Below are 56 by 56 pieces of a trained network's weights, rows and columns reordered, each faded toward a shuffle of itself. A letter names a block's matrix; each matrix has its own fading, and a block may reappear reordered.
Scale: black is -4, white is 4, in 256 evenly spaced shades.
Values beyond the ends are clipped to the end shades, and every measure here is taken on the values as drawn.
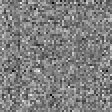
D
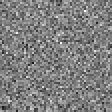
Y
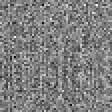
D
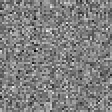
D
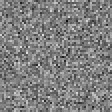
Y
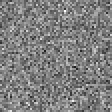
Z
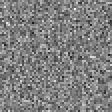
Z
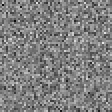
Z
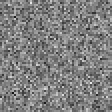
Z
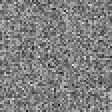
Z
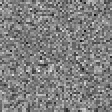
Y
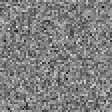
Y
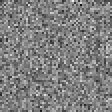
Z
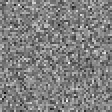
Z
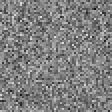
Z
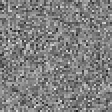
Z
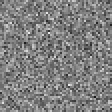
Y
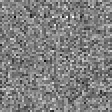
D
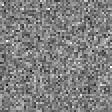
Y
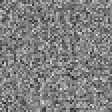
Z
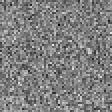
Z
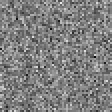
Z
